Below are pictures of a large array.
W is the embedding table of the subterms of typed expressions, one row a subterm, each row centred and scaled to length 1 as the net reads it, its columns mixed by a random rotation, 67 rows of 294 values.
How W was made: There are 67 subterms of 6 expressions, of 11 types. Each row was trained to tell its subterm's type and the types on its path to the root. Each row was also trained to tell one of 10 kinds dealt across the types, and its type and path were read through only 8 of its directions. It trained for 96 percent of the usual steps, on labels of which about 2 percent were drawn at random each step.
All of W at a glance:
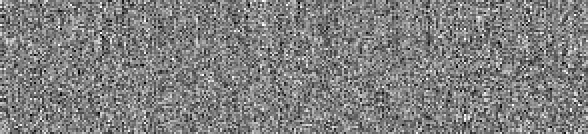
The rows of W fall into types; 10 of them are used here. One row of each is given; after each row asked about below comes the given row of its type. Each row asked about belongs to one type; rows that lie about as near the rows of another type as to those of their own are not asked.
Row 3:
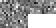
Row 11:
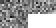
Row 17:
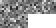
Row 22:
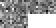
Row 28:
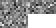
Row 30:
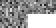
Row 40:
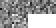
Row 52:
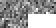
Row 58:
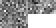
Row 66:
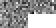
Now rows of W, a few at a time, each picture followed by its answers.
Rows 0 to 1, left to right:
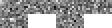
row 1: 40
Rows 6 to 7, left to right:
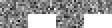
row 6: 17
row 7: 66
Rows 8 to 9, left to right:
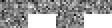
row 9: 28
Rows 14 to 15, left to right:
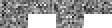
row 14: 52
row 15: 30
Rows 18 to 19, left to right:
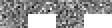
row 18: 11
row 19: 52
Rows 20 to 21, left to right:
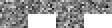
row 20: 11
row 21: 22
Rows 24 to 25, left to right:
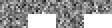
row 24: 66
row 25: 28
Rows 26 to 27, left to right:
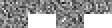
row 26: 28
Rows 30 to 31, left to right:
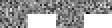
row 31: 58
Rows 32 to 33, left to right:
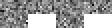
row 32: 17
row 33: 28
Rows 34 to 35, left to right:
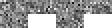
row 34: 3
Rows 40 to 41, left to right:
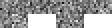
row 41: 3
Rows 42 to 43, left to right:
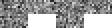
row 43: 52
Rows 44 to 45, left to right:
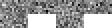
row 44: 22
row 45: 40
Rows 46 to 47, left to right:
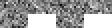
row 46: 66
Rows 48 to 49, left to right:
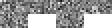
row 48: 3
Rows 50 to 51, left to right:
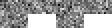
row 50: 66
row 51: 17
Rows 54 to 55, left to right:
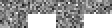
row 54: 11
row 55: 28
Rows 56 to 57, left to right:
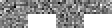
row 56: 40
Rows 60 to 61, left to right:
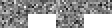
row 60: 3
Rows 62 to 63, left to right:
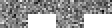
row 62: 17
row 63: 22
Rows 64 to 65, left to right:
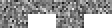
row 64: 17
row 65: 3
